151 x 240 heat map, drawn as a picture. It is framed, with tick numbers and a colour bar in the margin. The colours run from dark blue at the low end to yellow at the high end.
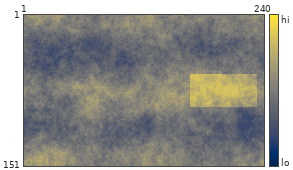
The ninth with the highest average is the middle right. Stripes running across repeat 2 times from top to bottom. An odd patch, higher than its surroundings, sits in the middle right. On average the colour sits 50% of the way up the scale.
